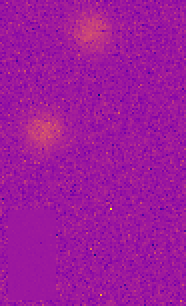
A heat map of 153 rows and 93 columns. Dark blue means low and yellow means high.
Two bumps rise from the field. There are no regular stripes. No single row or column stands out from its neighbours. In the bottom left lies a patch that is calmer than the rest. The halves do not mirror each other. There is no overall slope. The bottom left is the smoothest part.
